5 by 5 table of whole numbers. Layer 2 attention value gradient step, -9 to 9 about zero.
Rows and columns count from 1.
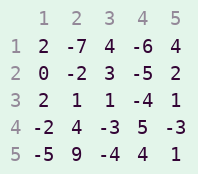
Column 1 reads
2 0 2 -2 -5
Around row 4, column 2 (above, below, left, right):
1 9 -2 -3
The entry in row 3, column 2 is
1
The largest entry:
9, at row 5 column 2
